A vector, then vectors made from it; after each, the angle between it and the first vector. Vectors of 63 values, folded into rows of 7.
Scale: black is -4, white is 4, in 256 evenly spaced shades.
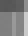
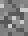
orthogonal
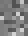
orthogonal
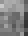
nearly opposite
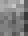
nearly opposite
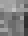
nearly opposite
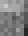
nearly opposite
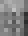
nearly opposite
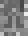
partly aligned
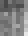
nearly parallel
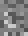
orthogonal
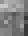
nearly opposite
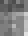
nearly parallel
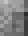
nearly opposite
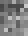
partly aligned
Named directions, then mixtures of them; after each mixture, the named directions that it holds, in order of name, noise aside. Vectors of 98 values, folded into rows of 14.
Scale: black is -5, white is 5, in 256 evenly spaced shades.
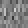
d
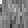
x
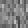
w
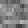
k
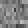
d, k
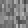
k, w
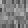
w, x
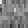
w, x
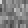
k, w, x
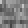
k, x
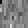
d, x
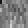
x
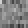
k, w, x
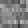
k, w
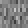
d, w, x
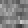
k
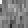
x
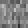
d, k, w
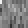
x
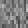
w
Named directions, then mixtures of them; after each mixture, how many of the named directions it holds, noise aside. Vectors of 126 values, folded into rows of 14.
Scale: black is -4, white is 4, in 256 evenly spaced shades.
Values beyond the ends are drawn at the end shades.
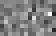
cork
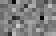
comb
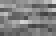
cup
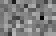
one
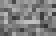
three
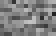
three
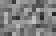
three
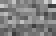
two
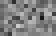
two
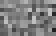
two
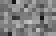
two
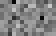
one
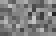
three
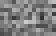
three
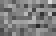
three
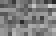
three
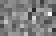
one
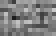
two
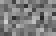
three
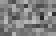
three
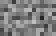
three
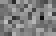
two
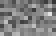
three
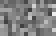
two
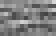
one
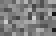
three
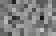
two
